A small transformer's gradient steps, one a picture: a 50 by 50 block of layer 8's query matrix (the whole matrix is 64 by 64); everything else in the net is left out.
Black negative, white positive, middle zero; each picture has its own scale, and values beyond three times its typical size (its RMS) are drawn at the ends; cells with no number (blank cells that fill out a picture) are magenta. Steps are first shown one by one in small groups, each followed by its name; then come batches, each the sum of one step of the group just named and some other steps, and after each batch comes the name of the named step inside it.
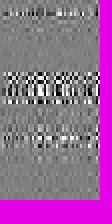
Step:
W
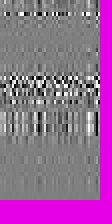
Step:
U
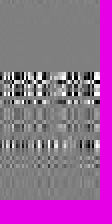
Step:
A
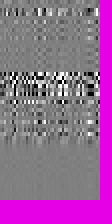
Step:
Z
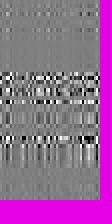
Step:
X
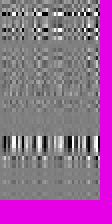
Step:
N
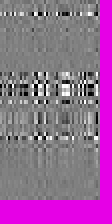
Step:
U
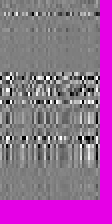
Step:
X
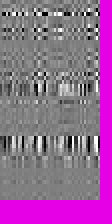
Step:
N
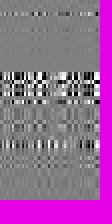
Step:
A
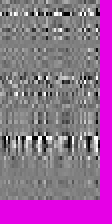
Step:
N
